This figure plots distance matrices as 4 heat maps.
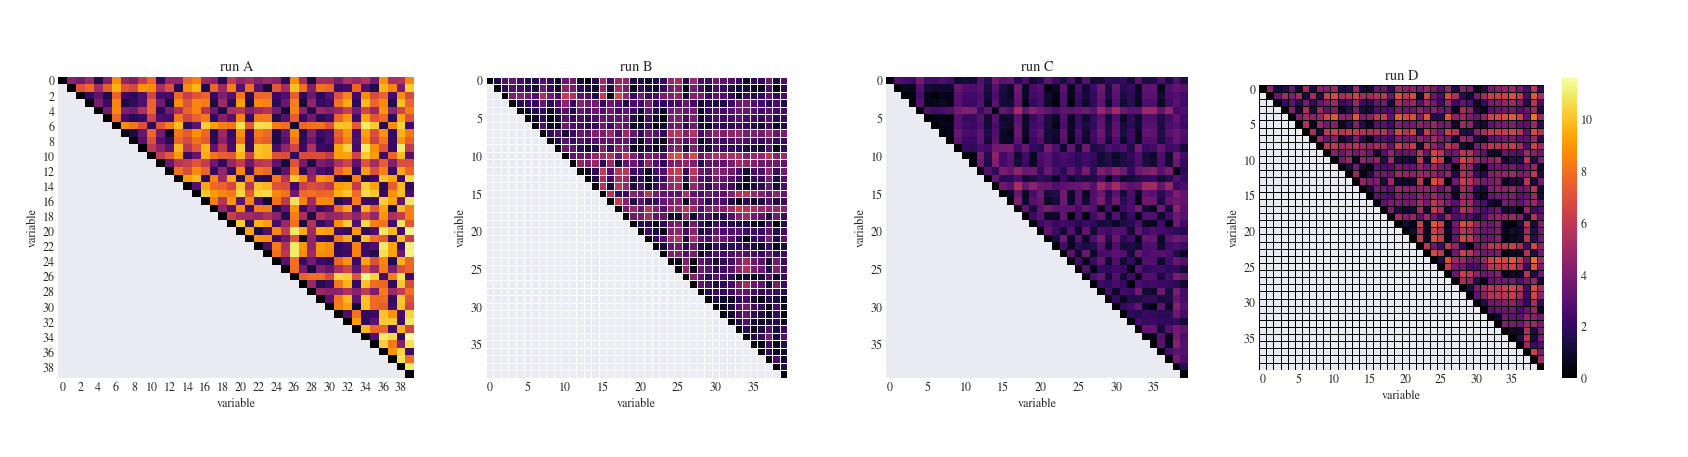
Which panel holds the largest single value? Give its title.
run A
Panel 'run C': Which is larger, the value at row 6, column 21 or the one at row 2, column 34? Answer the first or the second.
the second
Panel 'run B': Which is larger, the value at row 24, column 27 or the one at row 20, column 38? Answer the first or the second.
the second
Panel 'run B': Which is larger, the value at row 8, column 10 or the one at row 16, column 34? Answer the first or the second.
the first
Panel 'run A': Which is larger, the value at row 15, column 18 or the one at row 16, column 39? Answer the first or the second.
the second
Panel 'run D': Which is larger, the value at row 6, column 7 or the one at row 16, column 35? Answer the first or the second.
the first
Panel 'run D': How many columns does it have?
40
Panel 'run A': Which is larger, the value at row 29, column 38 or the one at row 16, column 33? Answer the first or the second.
the first
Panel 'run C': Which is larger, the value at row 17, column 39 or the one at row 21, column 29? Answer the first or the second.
the first
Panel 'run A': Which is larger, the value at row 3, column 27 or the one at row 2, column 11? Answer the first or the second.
the second
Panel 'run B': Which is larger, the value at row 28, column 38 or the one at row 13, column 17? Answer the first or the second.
the second
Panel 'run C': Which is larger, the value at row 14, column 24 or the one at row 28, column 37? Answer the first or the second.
the first
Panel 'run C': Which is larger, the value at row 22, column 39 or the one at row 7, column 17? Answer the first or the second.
the second
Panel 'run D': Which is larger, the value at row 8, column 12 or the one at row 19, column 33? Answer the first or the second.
the first
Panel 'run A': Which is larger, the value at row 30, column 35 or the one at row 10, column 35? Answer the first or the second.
the second
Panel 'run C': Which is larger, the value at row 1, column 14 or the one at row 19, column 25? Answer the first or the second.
the first
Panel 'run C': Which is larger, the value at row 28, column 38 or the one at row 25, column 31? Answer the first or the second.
the first
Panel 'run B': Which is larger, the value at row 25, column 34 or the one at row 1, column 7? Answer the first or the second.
the first
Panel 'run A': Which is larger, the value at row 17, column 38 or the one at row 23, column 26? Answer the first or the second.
the second
